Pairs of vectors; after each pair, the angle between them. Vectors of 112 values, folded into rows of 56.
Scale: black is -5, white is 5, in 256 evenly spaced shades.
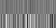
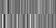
partly aligned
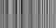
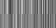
nearly opposite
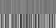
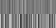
nearly parallel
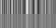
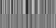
nearly opposite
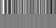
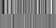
nearly opposite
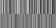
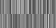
partly aligned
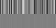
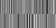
partly aligned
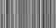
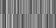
partly opposed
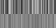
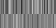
nearly parallel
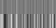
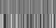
nearly parallel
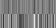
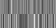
nearly parallel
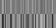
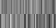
partly opposed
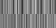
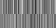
nearly opposite
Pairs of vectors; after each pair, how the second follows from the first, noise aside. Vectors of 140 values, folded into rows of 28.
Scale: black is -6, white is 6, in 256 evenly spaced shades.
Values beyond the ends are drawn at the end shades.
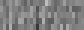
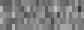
shuffled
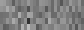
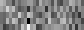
scaled up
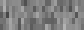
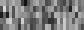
scaled up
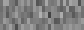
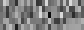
scaled up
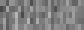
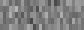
shuffled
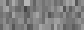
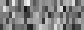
scaled up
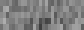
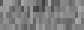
reversed
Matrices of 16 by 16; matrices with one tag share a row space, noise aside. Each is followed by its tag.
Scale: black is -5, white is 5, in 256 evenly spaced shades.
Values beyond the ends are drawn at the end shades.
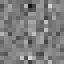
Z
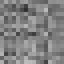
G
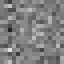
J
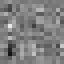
J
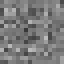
G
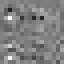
J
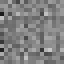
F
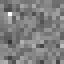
J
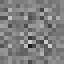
Z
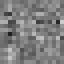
J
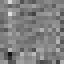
J
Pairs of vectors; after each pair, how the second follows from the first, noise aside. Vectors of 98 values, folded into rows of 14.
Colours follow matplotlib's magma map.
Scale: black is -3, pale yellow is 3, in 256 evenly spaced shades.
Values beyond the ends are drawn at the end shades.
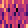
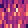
negated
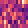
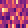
wrapped around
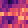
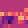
partly zeroed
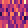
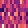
reversed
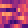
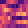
reversed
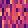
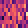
reversed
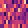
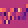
partly zeroed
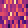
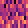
negated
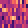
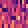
negated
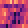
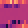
partly zeroed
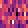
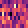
reversed
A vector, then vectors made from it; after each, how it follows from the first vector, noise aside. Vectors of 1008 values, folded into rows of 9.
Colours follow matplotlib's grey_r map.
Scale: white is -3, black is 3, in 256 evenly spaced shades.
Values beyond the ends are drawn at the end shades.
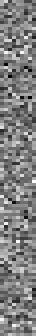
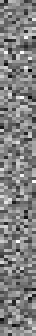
sign-scrambled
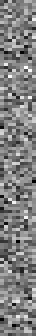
negated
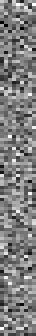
wrapped around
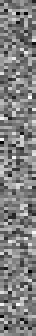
wrapped around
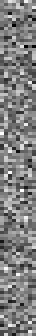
wrapped around
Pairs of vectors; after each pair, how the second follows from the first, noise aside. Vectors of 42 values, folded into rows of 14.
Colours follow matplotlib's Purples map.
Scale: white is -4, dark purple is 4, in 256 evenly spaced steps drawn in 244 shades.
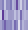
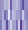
wrapped around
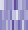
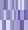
wrapped around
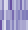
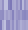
shrunk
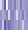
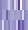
wrapped around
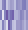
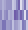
reversed
